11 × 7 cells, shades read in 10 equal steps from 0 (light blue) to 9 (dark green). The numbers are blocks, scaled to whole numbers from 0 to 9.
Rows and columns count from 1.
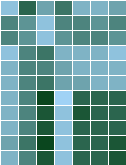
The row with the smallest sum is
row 4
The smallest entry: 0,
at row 7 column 4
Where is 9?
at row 7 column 3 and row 10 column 3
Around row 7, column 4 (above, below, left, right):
3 1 9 7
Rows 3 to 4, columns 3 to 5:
1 4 5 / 6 2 2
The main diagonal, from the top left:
1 4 1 2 2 2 7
